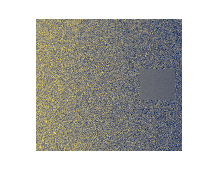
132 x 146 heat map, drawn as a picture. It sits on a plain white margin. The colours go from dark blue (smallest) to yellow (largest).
Calmest part: middle right. Grain: fine. Stripes: none. Histogram: bell-shaped. Odd patch: calmer, in the middle right. Slope: up to the left.
